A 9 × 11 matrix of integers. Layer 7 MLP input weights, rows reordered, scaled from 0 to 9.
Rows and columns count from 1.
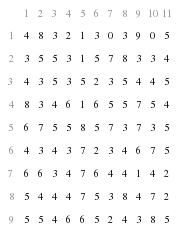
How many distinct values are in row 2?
6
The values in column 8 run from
3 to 8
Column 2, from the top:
8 5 3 3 7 3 6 4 5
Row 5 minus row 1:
2 -1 2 3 7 2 7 0 -2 3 0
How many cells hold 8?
6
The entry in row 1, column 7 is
0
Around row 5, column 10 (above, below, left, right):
5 7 7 5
